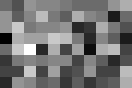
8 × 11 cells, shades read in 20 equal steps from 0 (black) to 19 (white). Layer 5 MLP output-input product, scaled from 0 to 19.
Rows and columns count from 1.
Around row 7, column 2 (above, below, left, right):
9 11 5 15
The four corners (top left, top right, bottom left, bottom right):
8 13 3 13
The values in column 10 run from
2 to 14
